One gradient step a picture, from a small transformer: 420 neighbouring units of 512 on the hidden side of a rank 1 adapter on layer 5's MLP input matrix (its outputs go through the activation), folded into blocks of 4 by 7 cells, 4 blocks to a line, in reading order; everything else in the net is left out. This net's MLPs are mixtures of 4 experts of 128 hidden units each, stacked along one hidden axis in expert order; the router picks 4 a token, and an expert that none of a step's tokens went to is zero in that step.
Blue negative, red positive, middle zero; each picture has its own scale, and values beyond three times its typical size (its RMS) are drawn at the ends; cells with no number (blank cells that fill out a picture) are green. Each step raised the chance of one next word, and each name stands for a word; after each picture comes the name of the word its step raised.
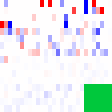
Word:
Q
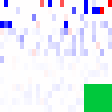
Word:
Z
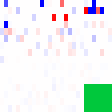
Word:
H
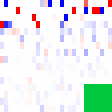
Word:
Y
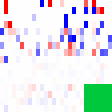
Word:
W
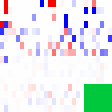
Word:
W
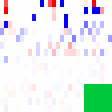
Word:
W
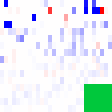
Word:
Z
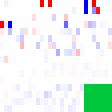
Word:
Q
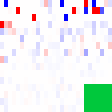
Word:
Y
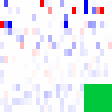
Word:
Q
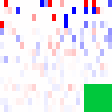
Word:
W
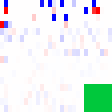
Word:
Y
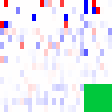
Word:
W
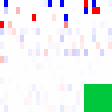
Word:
Y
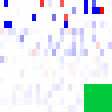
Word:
Z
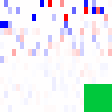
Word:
H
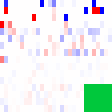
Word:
Y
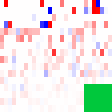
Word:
Z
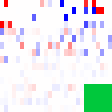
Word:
W
